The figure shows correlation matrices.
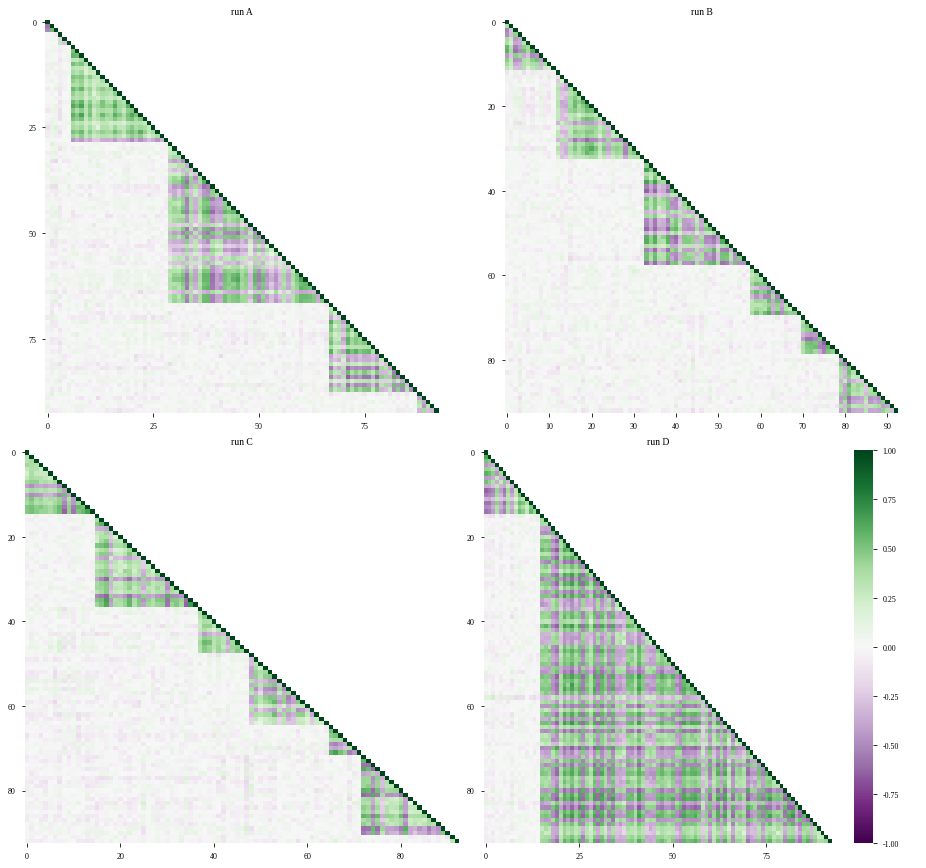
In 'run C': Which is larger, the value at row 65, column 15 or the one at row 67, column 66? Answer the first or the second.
the second
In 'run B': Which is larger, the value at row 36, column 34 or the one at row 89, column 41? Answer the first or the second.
the first
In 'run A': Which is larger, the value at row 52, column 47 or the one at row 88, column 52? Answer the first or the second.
the second
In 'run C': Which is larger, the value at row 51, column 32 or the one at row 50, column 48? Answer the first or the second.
the first
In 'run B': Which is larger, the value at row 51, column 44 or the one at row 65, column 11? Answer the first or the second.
the first
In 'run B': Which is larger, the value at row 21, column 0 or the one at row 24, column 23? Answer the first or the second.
the first
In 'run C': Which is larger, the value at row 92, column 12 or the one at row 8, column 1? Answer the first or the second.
the first
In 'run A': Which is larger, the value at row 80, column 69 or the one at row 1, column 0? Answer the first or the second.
the first
